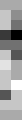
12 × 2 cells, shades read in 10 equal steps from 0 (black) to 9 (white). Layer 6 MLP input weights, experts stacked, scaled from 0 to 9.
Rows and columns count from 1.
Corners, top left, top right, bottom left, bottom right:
6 6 6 6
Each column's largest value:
8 9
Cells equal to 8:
1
